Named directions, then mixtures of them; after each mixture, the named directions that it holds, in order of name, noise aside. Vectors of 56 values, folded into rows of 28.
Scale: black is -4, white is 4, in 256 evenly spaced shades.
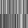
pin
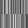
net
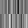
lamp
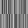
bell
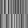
lamp, net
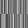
bell, net, pin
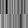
net, pin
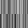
bell, pin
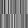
bell, net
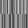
bell, lamp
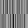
bell, net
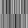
bell, net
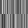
bell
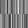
lamp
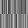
bell, lamp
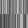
pin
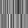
bell, lamp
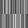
net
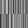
lamp, net, pin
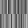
bell, lamp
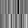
lamp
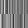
bell, net, pin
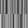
bell, net, pin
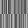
bell, lamp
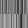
lamp, pin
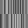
lamp, net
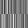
bell, net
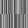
bell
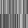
pin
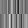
lamp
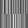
net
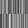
lamp, net, pin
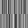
bell
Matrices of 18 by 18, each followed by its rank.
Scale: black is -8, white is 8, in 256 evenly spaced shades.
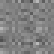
three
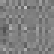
three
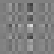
one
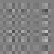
one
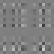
one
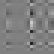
one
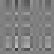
one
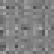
three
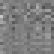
three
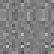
three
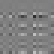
one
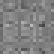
three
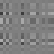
one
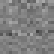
three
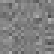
three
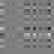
one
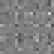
three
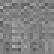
three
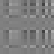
one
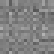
three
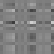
one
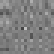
three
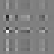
one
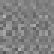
three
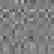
three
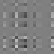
one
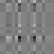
one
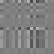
one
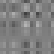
one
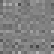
three
